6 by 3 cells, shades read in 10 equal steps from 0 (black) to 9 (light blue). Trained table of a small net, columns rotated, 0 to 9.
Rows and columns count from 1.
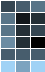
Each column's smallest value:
3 1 0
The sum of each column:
32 20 23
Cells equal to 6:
1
